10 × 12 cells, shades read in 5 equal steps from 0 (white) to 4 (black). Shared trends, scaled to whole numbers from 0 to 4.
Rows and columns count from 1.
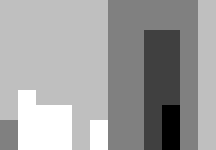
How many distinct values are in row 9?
5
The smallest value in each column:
1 0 0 0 1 0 2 2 2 2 2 1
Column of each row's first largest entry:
7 7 9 9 9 9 9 10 10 10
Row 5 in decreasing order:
3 3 2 2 2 1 1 1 1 1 1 1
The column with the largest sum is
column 10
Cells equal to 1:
56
